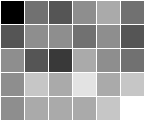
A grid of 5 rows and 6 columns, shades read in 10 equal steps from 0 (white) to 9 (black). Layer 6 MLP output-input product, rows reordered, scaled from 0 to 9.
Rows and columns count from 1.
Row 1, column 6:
5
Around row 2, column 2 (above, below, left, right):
5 6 6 4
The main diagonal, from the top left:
9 4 7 1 2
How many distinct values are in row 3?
5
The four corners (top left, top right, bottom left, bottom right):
9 5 4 0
